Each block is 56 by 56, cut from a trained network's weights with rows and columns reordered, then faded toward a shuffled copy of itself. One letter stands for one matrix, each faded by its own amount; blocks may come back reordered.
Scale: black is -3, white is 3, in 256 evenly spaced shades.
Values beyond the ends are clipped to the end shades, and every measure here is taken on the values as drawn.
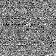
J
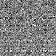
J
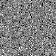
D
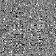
D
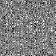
D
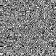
J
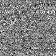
J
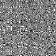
D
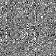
D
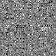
D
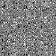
D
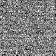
J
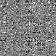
D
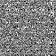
J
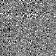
D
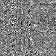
D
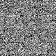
J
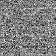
J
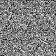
J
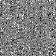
D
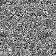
J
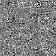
D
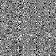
D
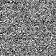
J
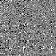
D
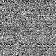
J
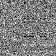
J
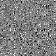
D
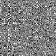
D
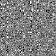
D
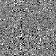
D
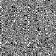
D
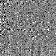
D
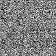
J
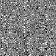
D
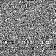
J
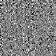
D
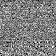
J
